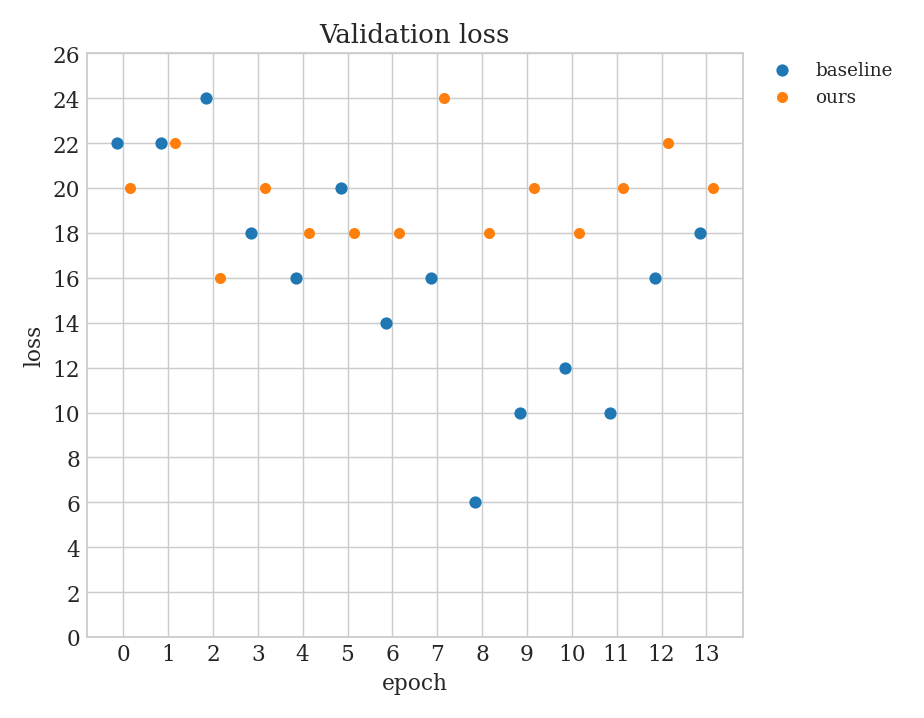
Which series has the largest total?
ours
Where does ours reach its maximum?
7
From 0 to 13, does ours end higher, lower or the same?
the same
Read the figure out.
Title: Validation loss
x-axis: epoch, ticks 0 1 2 3 4 5 6 7 8 9 10 11 12 13
y-axis: loss, ticks 0 2 4 6 8 10 12 14 16 18 20 22 24 26
Legend: baseline, ours
Values:
baseline: 22 22 24 18 16 20 14 16 6 10 12 10 16 18
ours: 20 22 16 20 18 18 18 24 18 20 18 20 22 20
